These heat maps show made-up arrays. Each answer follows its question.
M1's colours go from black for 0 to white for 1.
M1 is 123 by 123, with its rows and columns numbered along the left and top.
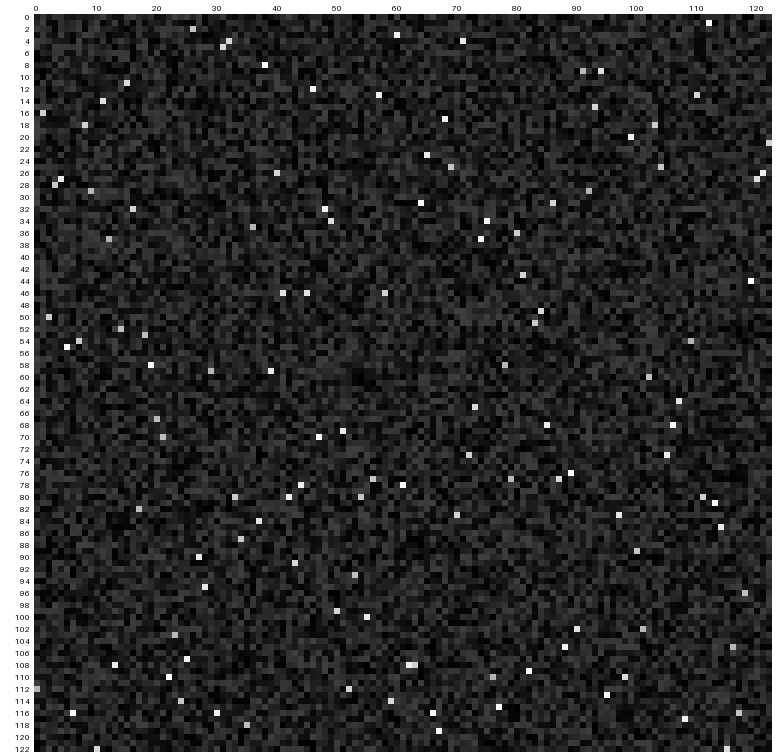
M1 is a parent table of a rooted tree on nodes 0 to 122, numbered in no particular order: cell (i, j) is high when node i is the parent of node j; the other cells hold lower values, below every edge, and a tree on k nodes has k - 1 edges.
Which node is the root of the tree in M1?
96
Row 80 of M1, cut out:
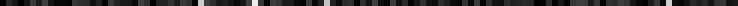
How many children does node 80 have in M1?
4
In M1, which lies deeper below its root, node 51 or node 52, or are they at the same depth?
node 51
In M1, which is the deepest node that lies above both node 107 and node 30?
116
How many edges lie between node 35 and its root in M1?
2
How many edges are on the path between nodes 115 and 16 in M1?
35
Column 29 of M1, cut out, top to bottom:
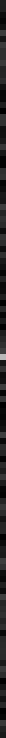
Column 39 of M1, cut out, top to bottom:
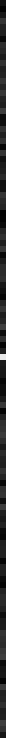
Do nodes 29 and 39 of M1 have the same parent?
yes
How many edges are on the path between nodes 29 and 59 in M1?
1
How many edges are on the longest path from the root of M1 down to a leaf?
82
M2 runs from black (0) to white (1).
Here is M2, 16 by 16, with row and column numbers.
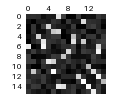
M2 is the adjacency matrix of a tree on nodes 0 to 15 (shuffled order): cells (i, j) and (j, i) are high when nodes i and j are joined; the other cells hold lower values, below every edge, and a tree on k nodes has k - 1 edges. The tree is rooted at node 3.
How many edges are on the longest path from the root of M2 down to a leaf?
4
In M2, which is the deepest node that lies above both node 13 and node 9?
5
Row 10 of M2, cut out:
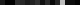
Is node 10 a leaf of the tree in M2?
yes
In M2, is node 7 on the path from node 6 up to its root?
no
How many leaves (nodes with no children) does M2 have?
6
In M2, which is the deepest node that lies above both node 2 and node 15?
5
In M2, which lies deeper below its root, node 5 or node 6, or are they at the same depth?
the same depth
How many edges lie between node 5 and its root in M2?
1
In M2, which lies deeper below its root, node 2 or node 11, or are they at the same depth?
node 2
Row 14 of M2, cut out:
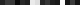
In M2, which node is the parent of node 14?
6
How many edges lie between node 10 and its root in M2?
4
